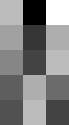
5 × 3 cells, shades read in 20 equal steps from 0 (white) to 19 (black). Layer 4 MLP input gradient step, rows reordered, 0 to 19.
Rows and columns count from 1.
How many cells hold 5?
3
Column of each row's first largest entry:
2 2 2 1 3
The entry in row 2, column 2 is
15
